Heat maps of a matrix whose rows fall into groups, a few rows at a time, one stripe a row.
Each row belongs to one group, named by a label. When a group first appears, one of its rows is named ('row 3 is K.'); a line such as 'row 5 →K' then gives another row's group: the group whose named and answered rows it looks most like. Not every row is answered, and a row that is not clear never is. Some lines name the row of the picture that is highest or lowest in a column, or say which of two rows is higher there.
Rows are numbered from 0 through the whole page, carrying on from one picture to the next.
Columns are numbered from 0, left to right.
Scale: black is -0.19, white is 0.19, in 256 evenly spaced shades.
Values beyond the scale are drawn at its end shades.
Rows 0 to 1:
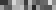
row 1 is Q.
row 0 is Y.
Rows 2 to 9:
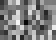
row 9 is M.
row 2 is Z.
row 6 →Z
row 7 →Q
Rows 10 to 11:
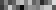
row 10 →Q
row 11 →M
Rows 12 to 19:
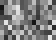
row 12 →M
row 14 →Z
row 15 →Y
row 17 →M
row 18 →Q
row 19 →M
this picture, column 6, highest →17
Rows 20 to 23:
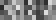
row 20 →Y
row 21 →Z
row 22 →Y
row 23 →Y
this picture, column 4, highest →21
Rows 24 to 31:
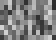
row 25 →M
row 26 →Y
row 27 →Y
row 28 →Y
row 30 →Q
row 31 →M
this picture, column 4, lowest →28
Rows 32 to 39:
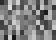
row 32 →Z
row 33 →M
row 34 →Q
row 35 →Y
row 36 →Q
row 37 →Z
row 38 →M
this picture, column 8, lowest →34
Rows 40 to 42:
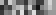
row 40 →Y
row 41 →Y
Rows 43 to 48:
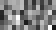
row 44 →Q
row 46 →Z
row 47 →Z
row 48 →M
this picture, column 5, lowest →45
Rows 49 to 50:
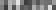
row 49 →Z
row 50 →M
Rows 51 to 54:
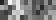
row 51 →Z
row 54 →Z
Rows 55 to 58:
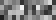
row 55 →M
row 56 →Q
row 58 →M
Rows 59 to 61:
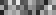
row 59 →Z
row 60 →Y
